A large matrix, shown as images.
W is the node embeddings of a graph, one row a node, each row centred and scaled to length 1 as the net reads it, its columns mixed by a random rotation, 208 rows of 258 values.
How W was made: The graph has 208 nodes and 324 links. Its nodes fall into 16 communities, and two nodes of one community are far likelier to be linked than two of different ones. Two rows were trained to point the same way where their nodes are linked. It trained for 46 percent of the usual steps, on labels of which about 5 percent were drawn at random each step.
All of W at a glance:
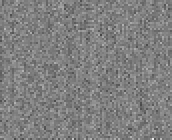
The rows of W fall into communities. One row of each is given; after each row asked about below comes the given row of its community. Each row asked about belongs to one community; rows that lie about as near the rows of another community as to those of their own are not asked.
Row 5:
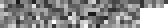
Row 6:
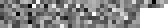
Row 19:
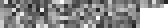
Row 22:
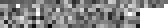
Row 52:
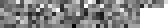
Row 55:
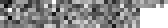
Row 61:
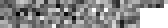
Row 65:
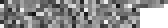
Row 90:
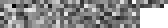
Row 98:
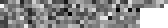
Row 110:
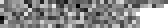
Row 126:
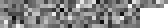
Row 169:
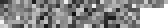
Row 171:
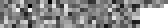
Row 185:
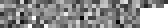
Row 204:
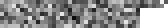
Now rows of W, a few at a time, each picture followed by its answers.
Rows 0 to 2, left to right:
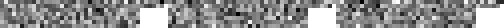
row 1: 98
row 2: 19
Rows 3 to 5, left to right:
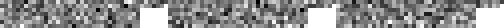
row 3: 19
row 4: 65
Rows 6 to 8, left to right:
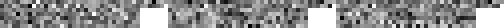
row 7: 98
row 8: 98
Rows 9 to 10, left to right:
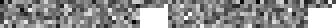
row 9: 90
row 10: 204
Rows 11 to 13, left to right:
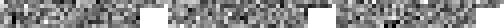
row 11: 22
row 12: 61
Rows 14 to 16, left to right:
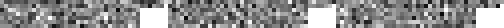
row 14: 98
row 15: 110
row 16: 61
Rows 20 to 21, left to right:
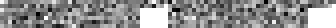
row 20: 110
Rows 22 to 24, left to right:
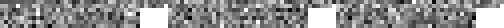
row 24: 22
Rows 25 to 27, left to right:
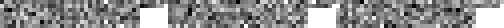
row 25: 65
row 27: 55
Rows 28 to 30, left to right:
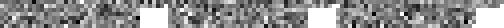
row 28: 171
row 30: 55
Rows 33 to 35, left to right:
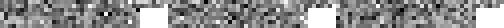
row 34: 52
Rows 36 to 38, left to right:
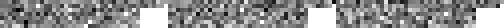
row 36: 5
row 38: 98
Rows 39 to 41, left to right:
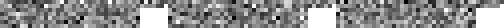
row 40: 52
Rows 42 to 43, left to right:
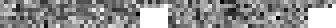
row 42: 5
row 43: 98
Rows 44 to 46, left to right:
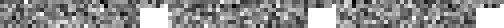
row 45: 61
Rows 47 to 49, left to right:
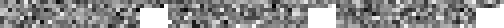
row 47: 52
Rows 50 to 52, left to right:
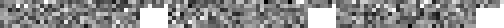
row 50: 5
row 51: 19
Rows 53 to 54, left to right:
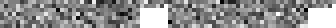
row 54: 98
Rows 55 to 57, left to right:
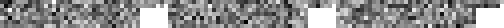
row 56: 169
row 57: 61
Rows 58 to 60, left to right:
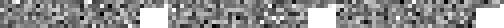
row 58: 52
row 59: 171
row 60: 22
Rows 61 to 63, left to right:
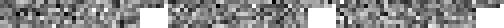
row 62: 55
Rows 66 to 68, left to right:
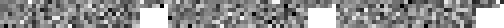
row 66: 22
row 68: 204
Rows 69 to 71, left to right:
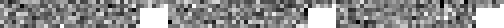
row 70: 5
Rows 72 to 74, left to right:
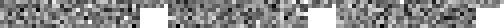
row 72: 65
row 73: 126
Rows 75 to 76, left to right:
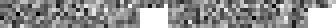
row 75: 6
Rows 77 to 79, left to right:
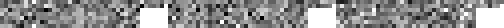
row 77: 52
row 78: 55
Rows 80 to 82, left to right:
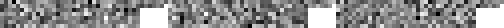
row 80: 204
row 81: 22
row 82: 185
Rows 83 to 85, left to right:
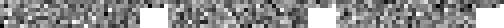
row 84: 22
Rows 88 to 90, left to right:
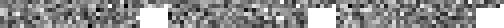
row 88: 169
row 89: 6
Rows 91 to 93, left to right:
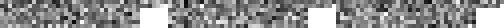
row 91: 110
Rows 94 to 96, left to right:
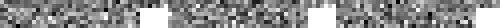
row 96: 169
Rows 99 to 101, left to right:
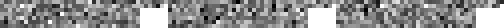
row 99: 126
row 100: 126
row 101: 19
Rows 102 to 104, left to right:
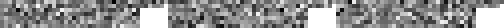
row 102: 5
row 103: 52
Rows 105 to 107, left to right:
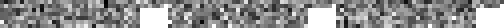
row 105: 126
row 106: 126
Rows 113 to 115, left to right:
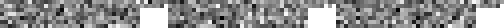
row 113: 65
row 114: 52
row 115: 65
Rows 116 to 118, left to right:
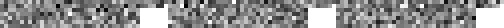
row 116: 110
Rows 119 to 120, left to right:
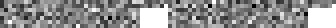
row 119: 90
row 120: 5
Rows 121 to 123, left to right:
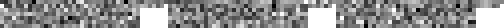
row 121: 171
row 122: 126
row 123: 52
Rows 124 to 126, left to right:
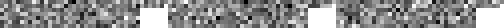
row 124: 65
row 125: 169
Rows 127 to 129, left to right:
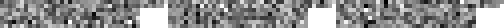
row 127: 169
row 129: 90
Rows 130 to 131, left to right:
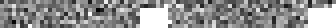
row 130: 65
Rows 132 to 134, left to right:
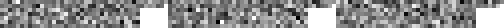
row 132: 52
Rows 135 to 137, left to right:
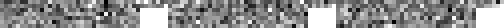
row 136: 5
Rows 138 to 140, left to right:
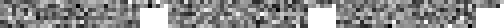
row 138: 126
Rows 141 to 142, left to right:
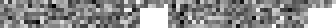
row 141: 90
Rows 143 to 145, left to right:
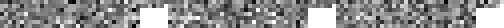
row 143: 65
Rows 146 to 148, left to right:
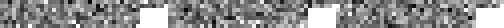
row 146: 65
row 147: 5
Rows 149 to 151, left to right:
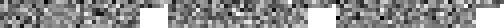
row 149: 185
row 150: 110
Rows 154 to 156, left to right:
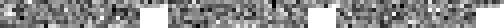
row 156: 5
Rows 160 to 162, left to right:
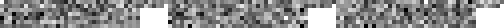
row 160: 110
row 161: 65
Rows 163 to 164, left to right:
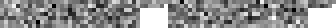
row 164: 204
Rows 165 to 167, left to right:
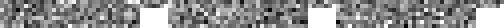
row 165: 19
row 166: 22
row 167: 5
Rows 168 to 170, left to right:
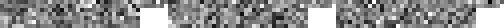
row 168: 126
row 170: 6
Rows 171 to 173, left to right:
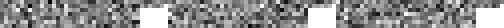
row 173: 110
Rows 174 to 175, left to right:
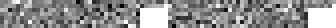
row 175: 185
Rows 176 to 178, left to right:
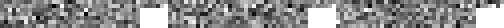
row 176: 126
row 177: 52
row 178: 98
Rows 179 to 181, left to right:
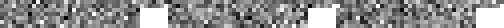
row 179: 6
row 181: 98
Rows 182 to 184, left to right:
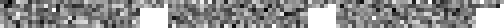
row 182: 55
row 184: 55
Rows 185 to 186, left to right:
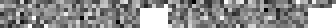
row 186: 19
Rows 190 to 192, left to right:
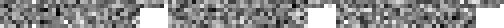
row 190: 55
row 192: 90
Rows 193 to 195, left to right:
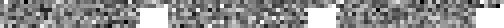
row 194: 171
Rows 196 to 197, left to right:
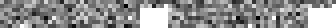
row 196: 19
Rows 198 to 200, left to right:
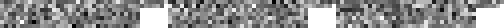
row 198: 22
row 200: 126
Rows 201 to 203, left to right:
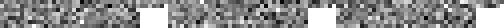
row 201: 185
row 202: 61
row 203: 19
